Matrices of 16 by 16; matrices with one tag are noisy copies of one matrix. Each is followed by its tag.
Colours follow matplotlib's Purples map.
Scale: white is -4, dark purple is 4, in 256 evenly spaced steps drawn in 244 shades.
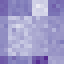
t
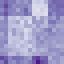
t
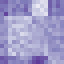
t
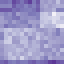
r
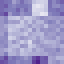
t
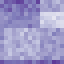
r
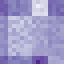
t
